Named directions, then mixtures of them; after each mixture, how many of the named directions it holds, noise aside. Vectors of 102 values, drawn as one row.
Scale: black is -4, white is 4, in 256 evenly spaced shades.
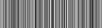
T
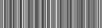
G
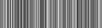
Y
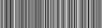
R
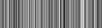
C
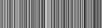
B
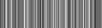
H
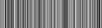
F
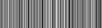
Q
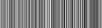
two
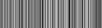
three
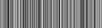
three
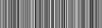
one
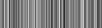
one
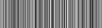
one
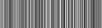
three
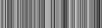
two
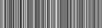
two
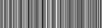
two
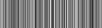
one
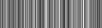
three
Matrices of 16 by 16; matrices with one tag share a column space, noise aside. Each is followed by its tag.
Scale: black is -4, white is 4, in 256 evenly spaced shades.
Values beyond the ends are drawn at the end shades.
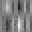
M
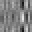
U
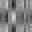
U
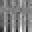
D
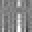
D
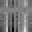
D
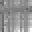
D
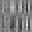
M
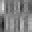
M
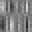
M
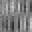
M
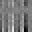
D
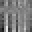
D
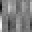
M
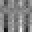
D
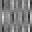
U
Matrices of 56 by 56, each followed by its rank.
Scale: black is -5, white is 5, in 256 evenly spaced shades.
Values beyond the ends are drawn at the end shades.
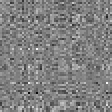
five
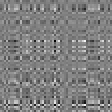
two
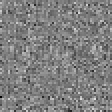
ten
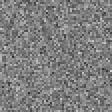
full rank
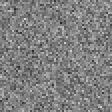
full rank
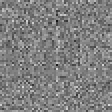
ten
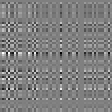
one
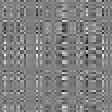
two
